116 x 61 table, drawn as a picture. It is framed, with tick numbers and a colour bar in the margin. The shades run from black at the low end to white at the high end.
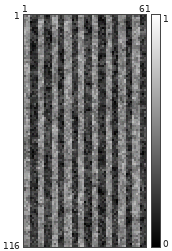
Slope: none. Grain: streaks running down. Stripes: upright, repeating 9 times. Average level on the scale: 40%.
